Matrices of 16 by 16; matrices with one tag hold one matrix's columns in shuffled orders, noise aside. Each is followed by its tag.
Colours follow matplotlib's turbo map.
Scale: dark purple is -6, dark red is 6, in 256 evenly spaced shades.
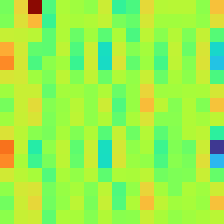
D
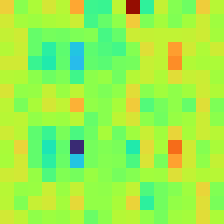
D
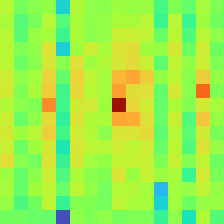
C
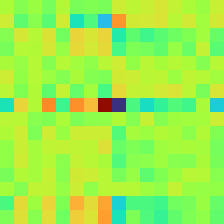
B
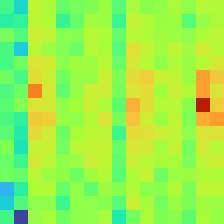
C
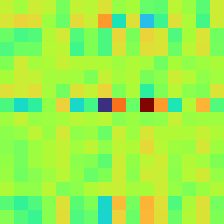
B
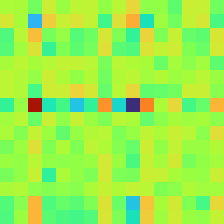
B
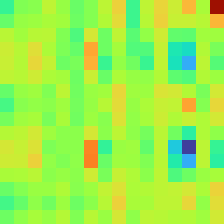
D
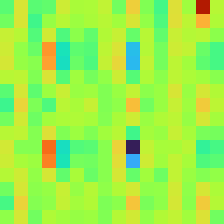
D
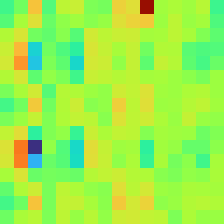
D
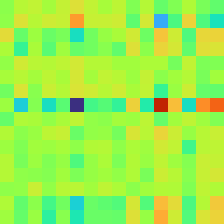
B
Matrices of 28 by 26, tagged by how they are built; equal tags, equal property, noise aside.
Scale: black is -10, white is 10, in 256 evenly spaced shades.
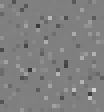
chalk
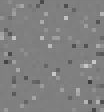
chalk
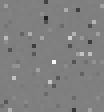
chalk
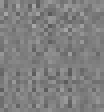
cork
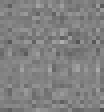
cork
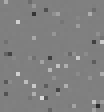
chalk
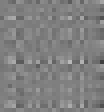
cork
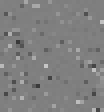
chalk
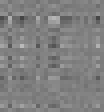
cork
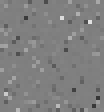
chalk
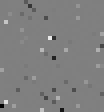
chalk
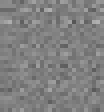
cork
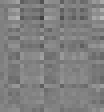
cork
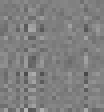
cork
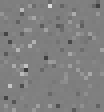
chalk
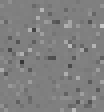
chalk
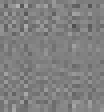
cork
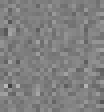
cork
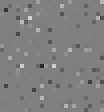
chalk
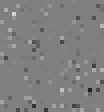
chalk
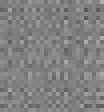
cork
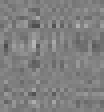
cork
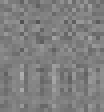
cork
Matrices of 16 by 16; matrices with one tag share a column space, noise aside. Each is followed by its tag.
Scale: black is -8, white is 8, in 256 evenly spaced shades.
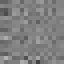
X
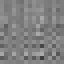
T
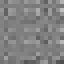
X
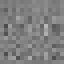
T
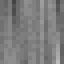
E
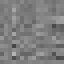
T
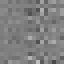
X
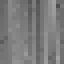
E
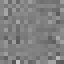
X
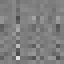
T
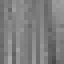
E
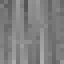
E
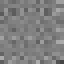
X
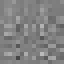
T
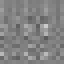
T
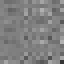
X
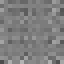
X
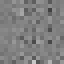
X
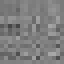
T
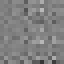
X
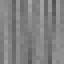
E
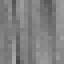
E
